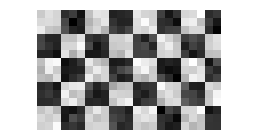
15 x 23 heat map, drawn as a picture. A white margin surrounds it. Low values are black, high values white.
Slope: none. Grain: checkered. Histogram: two levels.
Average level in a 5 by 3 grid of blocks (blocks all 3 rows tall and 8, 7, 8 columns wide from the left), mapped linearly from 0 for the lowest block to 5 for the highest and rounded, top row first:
441 | 024 | 440 | 115 | 440
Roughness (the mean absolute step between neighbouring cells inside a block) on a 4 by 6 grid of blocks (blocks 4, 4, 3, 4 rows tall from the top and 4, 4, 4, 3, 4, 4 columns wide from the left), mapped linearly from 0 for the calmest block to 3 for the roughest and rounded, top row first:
121022
322022
332023
221022
